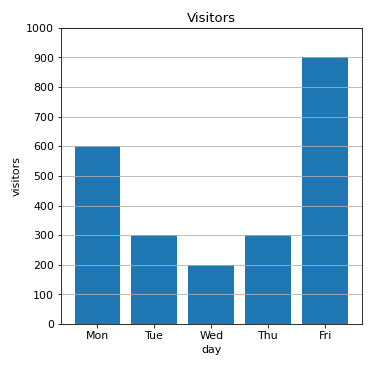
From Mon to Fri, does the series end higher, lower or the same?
higher
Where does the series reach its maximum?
Fri
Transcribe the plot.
Title: Visitors
x-axis: day, ticks Mon Tue Wed Thu Fri
y-axis: visitors, ticks 0 100 200 300 400 500 600 700 800 900 1000
Values:
600 300 200 300 900
